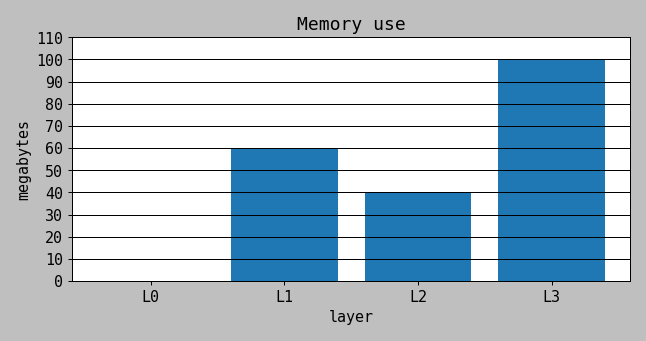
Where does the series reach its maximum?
L3
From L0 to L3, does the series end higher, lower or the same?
higher
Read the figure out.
Title: Memory use
x-axis: layer, ticks L0 L1 L2 L3
y-axis: megabytes, ticks 0 10 20 30 40 50 60 70 80 90 100 110
Values:
0 60 40 100
